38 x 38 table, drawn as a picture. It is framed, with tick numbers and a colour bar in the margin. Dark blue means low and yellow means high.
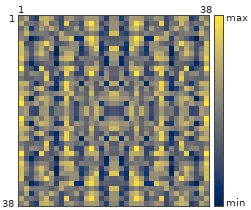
Mirror symmetry: left to right and top to bottom. Stripes: upright, repeating 8 times. Average level on the scale: 50%. Seam: none. Slope: none.
